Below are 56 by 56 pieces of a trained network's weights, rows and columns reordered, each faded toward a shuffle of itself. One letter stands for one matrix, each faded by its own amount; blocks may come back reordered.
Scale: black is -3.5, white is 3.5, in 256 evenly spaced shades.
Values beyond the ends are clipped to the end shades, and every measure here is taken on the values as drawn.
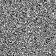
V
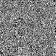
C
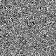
V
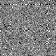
C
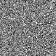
C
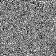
V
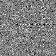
C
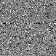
C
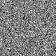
V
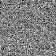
C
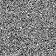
V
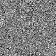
V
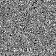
V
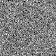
V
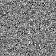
V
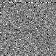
C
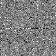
C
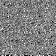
C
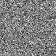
V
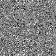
C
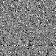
C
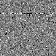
C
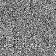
V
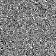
C
